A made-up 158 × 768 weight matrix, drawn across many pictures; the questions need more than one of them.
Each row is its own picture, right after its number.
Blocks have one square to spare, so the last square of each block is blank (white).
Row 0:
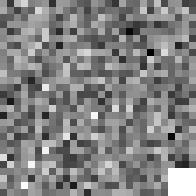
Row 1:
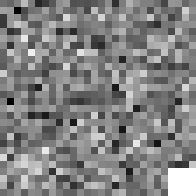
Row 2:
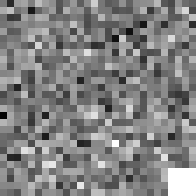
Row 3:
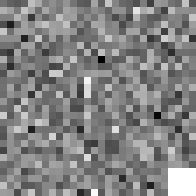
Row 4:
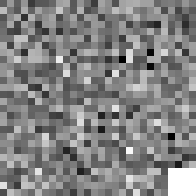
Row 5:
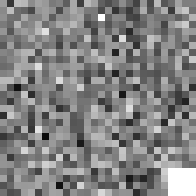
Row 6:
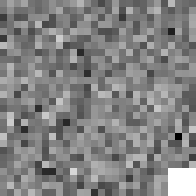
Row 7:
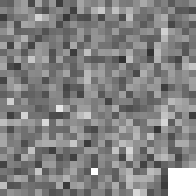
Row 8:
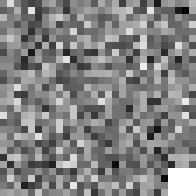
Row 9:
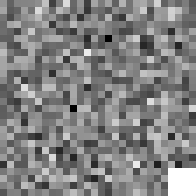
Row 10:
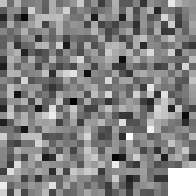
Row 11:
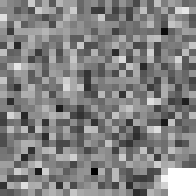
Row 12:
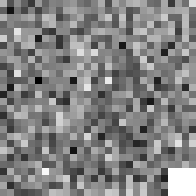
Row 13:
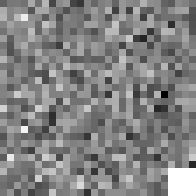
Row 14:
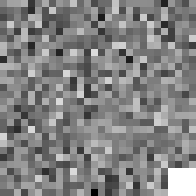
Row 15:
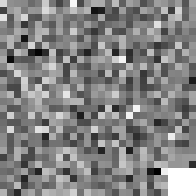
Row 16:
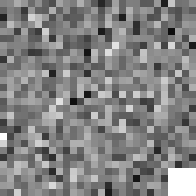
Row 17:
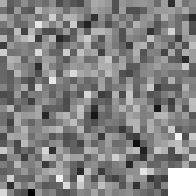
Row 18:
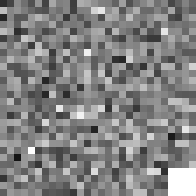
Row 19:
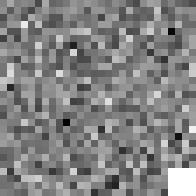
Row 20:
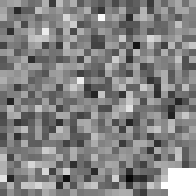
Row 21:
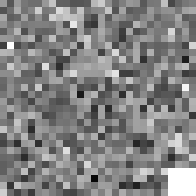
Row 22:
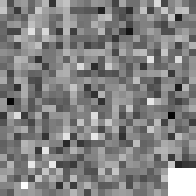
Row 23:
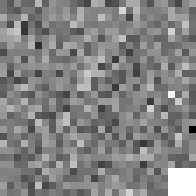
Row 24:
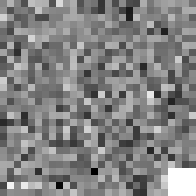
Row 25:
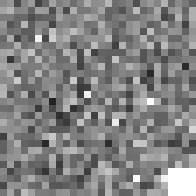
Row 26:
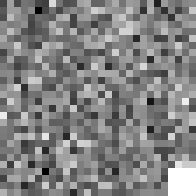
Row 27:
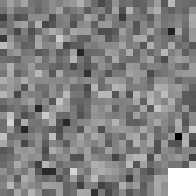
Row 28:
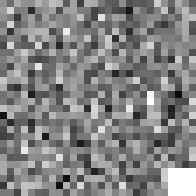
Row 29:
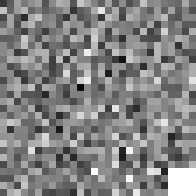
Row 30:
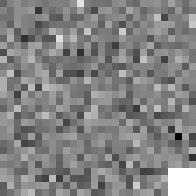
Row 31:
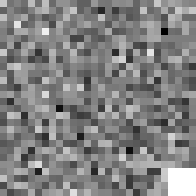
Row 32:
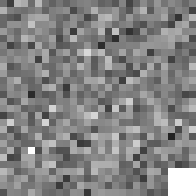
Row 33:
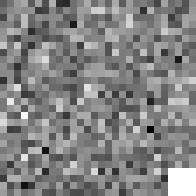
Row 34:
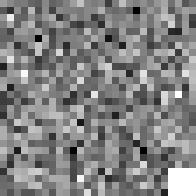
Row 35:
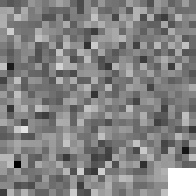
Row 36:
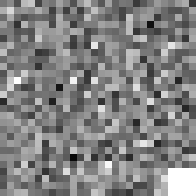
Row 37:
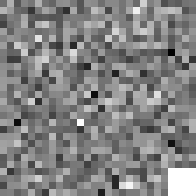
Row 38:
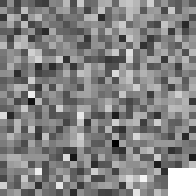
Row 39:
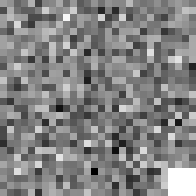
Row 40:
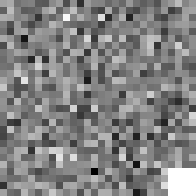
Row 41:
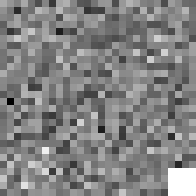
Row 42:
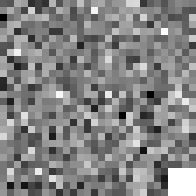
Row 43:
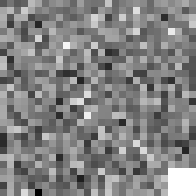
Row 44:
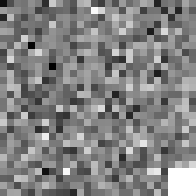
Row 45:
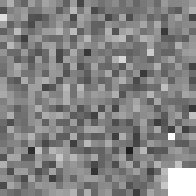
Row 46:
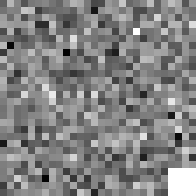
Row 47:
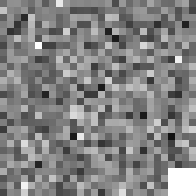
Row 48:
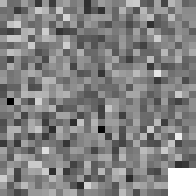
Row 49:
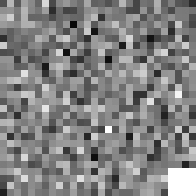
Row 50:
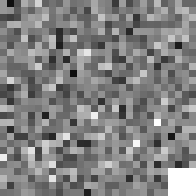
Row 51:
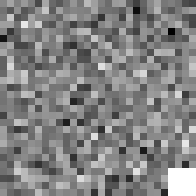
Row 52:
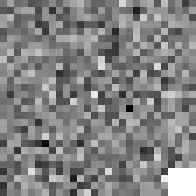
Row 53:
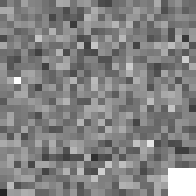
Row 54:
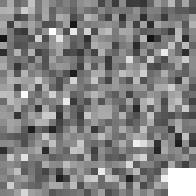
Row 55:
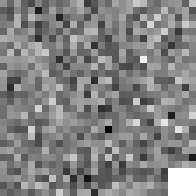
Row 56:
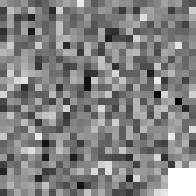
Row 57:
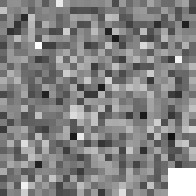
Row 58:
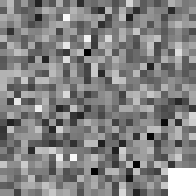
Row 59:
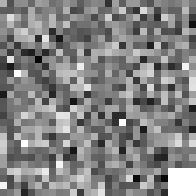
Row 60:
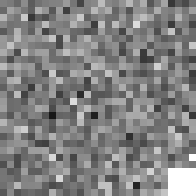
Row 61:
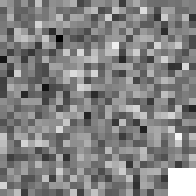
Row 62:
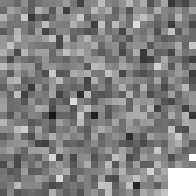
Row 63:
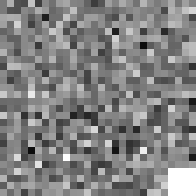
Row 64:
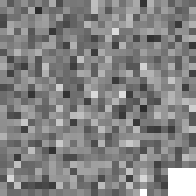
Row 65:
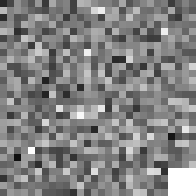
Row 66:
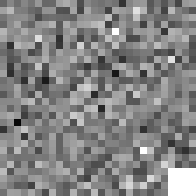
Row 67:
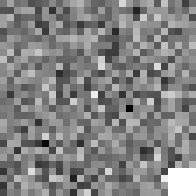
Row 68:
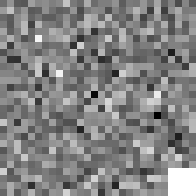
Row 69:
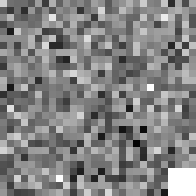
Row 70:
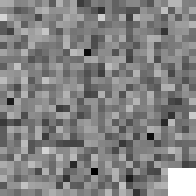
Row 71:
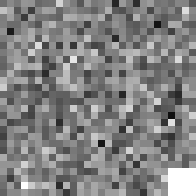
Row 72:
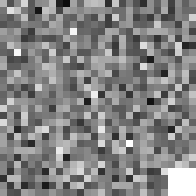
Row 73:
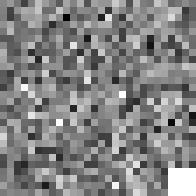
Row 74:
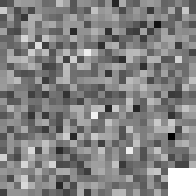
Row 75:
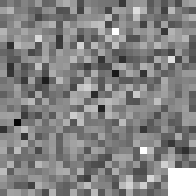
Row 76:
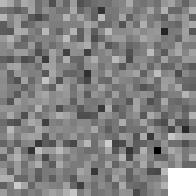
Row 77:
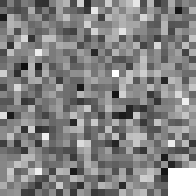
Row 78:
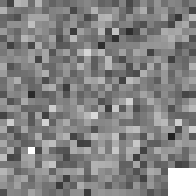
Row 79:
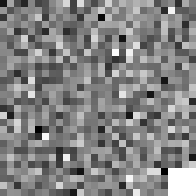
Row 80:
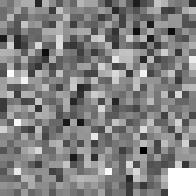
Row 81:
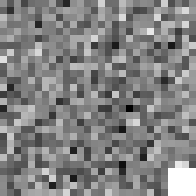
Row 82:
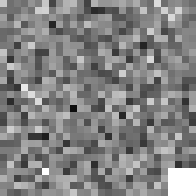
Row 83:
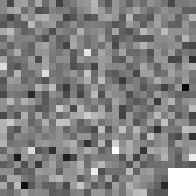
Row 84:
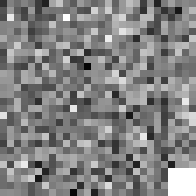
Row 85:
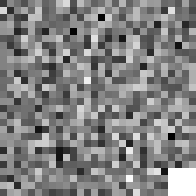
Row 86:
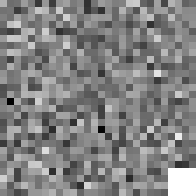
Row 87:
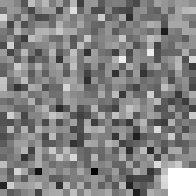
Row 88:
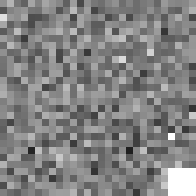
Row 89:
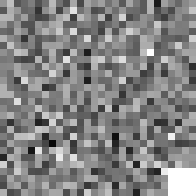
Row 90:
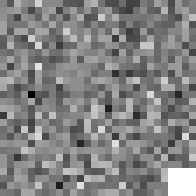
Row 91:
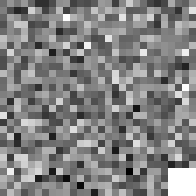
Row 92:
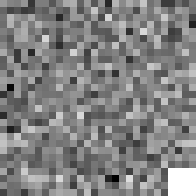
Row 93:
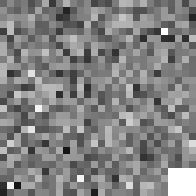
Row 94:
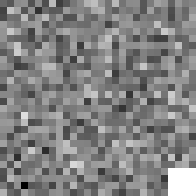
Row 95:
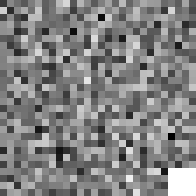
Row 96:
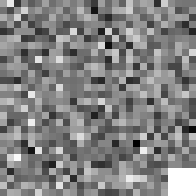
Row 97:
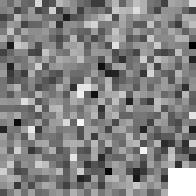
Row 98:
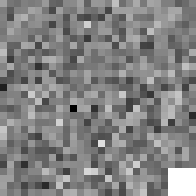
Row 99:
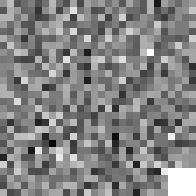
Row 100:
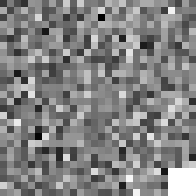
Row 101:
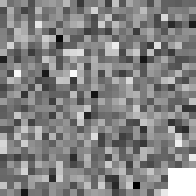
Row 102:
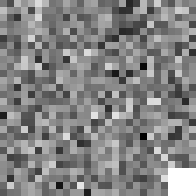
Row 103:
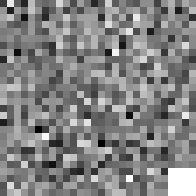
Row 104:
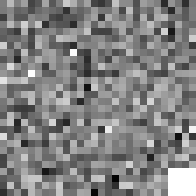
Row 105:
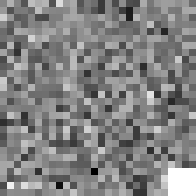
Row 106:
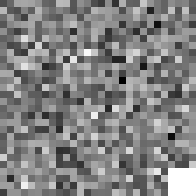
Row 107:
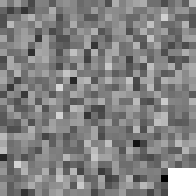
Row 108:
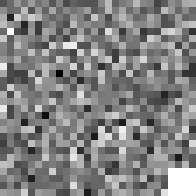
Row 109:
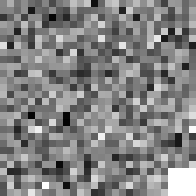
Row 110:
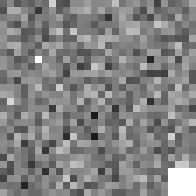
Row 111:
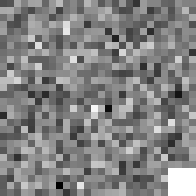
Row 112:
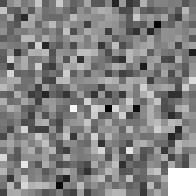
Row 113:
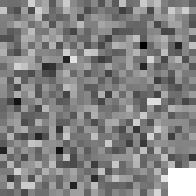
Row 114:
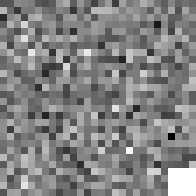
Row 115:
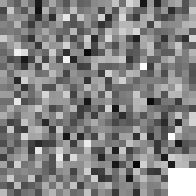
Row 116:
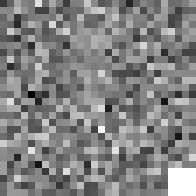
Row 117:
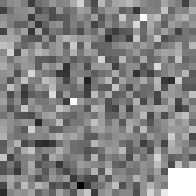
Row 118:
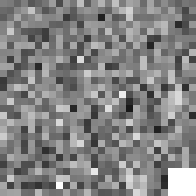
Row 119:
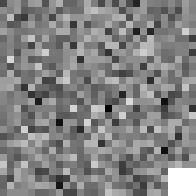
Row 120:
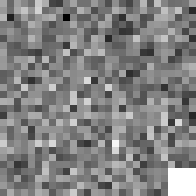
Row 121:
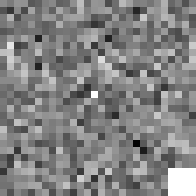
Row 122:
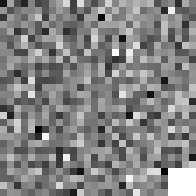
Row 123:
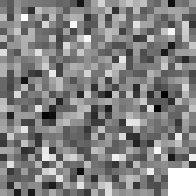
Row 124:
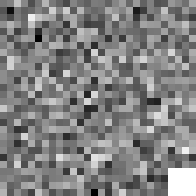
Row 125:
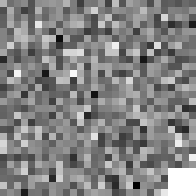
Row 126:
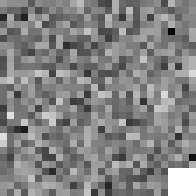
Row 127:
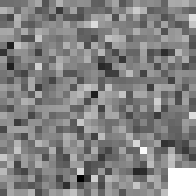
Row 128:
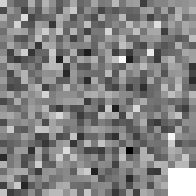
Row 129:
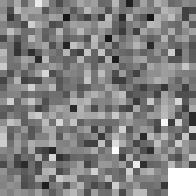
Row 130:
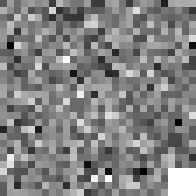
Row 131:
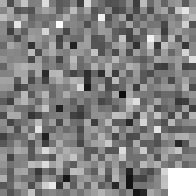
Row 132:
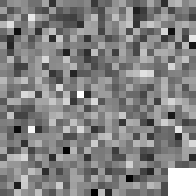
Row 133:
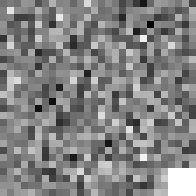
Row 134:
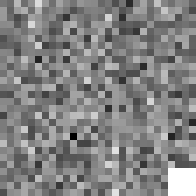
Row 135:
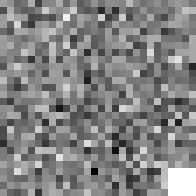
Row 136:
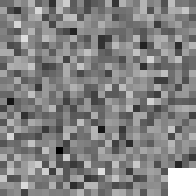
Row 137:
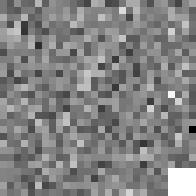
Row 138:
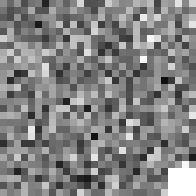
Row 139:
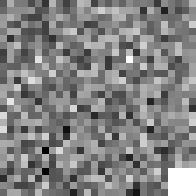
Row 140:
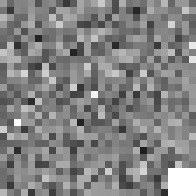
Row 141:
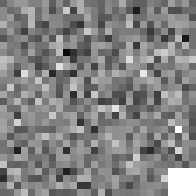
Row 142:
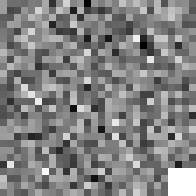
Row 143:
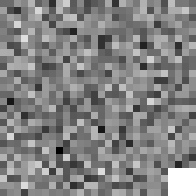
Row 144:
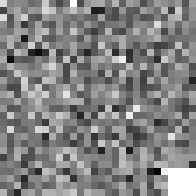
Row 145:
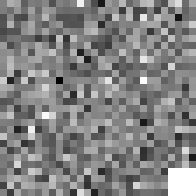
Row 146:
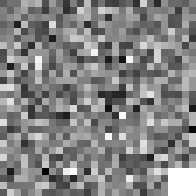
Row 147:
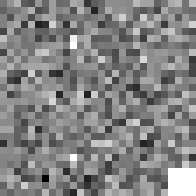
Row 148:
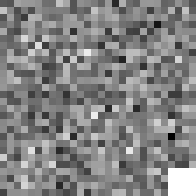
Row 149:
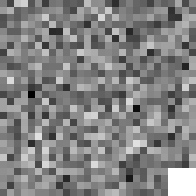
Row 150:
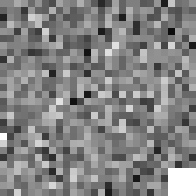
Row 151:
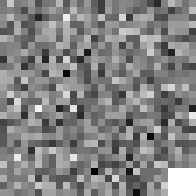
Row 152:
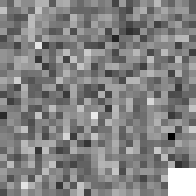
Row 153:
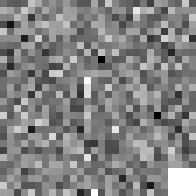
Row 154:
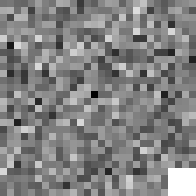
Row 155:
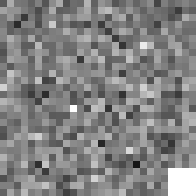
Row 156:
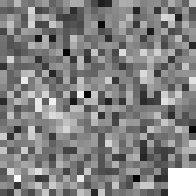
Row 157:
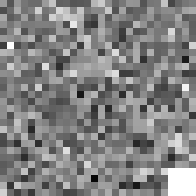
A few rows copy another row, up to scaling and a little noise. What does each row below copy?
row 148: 74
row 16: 150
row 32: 78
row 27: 6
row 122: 79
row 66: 75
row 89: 99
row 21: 157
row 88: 45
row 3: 153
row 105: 24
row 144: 15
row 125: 101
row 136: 143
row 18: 65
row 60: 62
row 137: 23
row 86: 48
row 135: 39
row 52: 67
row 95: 85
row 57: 47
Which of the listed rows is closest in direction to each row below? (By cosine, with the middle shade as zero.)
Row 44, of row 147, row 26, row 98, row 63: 26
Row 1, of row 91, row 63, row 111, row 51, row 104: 91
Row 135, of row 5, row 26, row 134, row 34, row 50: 5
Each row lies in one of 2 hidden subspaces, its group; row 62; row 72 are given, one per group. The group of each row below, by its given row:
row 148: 72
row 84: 72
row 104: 62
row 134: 72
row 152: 72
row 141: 62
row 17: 62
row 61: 62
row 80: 62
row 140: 62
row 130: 62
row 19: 62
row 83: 72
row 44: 72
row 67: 62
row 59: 62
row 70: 72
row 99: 72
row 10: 62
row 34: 62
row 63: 72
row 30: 62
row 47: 72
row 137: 62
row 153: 62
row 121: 62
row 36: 62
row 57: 72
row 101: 62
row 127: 62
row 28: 72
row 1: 72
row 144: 72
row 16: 62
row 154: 62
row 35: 62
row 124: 62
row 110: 72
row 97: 62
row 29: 72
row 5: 72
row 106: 72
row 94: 72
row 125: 62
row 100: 72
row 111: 72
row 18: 72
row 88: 72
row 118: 72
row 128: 72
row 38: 72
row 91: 72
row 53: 62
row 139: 72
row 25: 62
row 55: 62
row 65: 72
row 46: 62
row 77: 72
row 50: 72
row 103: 72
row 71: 72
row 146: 72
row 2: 72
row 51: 62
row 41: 72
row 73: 72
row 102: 72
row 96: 72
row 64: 72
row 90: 72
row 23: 62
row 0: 72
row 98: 72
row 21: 62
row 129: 72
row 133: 62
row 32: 72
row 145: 62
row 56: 62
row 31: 72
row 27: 62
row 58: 72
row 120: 72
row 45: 72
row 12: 62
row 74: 72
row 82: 72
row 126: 62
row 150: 62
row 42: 72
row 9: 72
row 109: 62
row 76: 72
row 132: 62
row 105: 72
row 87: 72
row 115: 72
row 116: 72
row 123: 62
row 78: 72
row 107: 62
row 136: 72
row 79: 72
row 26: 72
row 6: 62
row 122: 72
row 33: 72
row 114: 72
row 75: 62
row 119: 72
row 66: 62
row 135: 72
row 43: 62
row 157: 62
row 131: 72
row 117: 62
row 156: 62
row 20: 72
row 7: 72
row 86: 72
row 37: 62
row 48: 72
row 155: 72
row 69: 62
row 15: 72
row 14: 62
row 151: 72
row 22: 72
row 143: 72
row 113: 72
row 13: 62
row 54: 62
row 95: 72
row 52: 62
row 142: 72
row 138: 62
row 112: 72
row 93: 62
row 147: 62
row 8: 72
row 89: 72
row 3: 62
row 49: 62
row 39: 72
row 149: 72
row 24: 72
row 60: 62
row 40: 72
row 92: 62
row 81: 62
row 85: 72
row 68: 62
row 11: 72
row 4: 72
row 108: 62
